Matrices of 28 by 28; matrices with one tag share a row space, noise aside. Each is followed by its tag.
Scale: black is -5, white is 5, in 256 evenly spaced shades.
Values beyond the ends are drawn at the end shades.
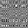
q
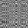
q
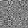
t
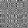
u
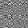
t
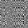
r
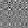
t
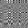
t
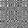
u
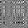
r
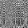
r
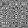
q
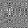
t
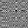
q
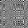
r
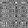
q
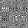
q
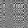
r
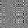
r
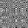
q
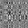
t
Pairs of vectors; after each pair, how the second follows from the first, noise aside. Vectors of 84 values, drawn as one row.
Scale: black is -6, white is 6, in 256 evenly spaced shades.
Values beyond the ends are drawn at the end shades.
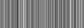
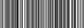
scaled up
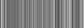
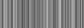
shuffled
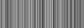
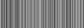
shuffled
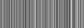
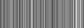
shuffled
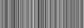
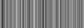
shuffled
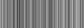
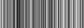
scaled up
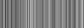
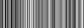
scaled up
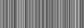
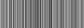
shuffled
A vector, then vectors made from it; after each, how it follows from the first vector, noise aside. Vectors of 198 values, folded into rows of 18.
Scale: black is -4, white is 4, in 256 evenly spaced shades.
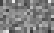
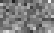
sign-scrambled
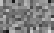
negated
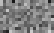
negated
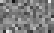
sign-scrambled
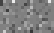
partly zeroed
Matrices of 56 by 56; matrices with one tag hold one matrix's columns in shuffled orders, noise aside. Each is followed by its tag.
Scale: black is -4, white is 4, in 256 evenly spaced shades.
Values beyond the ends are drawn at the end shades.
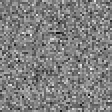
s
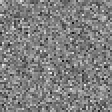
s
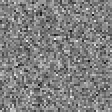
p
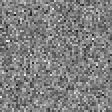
p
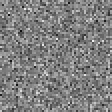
p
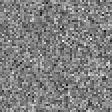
p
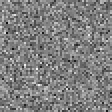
s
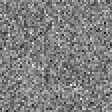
s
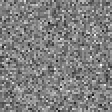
s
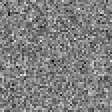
p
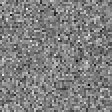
p
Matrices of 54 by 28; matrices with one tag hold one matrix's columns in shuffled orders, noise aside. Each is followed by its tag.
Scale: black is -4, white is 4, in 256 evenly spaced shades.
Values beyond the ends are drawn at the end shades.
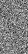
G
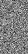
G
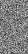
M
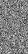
M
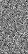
M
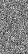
M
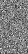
M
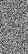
G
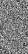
M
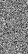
G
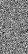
G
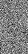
G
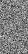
M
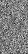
M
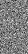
G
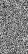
M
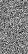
G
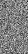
M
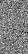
G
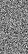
G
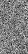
M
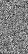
M
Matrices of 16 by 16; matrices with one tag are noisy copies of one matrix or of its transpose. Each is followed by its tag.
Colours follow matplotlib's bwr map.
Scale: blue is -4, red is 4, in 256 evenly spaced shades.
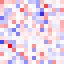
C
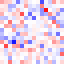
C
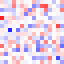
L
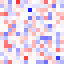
L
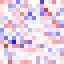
C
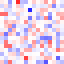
L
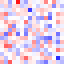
L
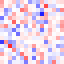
C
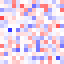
L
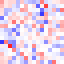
C
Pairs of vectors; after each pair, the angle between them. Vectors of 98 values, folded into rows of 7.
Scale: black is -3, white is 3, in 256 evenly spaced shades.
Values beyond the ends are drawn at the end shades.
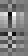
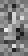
partly aligned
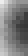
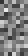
orthogonal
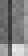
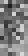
partly aligned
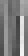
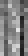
nearly opposite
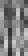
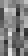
nearly opposite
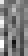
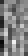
nearly opposite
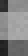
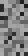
orthogonal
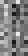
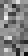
partly aligned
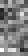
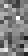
orthogonal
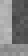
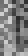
partly aligned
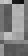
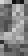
nearly parallel
